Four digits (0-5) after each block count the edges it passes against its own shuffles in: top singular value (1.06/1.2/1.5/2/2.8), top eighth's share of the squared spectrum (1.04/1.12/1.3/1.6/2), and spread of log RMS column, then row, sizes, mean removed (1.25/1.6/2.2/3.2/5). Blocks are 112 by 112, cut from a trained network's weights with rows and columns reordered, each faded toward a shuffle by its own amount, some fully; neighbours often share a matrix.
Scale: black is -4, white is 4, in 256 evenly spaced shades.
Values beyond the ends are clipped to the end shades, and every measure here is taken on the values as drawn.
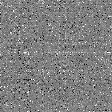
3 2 2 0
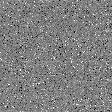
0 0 0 0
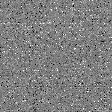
2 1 1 0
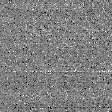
3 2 2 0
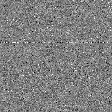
2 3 0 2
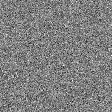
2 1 0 0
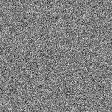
2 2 0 0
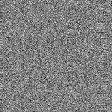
3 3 1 1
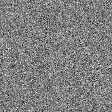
1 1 0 0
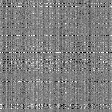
5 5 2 4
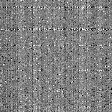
4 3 1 3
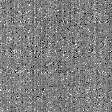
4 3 0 2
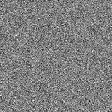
3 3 1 1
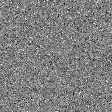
0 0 0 0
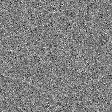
1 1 0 0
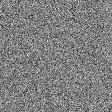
0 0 0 0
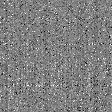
3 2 0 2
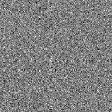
3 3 2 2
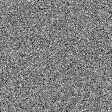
1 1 0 0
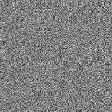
4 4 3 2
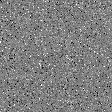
0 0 0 0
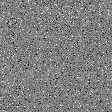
0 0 0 0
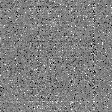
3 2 2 0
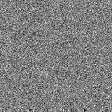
3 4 1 1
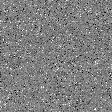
1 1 0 0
